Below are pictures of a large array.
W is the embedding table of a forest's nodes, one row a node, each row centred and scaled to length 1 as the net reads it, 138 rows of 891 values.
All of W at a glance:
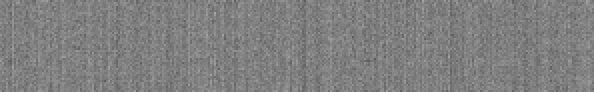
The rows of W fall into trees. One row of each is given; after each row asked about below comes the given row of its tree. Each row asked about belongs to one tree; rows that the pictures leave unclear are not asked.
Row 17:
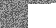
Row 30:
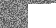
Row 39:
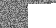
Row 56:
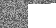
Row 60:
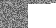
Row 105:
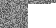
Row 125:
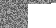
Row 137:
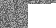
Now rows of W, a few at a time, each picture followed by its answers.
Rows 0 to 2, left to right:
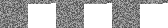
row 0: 60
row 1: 60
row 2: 60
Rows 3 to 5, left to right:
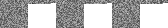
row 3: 39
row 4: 60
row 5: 56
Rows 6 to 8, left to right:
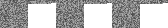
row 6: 137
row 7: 39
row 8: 56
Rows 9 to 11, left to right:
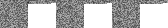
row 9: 137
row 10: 30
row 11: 17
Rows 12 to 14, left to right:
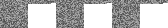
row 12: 30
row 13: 17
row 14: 125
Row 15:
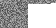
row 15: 60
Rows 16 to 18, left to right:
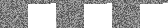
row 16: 56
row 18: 125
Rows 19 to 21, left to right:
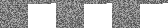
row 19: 39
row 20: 56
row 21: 56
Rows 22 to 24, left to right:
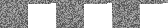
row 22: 56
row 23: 30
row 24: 17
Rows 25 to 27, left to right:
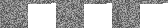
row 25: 30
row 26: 56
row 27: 137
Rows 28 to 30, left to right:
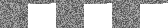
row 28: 105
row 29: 39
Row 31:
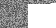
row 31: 17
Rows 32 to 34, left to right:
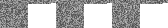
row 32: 17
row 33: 30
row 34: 105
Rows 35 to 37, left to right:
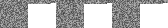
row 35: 60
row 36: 137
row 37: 39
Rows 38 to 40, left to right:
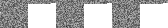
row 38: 60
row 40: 17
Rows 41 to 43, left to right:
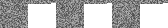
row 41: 125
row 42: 17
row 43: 56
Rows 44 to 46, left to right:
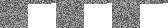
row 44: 125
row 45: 60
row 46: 56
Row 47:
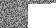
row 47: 30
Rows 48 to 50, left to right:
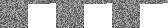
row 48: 56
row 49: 56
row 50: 105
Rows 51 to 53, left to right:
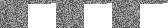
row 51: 137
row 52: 137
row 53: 30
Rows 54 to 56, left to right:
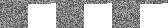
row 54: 17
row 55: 30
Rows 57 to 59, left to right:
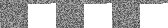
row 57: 17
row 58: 39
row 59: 17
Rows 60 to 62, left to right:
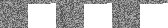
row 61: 137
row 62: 17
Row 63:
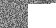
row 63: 105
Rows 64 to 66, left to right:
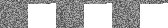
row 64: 60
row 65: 137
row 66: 30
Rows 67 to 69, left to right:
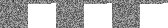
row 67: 125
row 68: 39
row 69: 17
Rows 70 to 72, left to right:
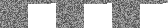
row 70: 39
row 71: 125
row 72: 17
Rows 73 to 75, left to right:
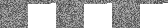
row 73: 17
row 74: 30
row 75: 56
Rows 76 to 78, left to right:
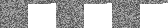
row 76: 56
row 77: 30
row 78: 17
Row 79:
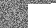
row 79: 60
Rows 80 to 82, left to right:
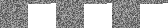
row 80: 137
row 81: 60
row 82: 56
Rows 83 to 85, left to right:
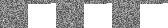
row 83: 56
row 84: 105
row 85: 56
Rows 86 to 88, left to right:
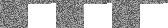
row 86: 30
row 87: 125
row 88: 137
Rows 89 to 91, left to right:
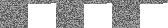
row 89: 39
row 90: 137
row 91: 125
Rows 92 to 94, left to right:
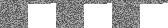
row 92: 137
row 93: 125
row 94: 125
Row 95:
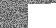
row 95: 39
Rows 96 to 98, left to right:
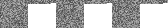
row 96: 56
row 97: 137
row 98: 125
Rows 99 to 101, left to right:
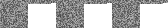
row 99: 30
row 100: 39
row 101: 17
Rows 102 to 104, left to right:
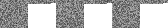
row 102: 39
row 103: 56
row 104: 30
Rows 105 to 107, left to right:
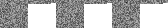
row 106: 56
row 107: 125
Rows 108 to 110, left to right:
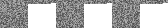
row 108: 56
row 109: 39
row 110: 105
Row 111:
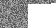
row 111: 125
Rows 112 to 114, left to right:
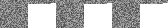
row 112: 39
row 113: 137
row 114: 60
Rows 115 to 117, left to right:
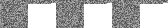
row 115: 30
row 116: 17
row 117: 125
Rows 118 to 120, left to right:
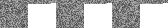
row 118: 17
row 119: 30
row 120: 30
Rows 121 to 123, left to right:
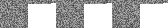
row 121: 39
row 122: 39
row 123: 30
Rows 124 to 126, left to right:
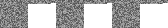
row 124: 60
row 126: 60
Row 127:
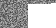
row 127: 137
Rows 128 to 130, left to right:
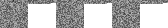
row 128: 105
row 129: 30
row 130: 60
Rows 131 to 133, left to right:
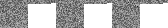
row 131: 125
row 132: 60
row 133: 125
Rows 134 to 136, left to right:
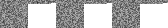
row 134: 30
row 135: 60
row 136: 60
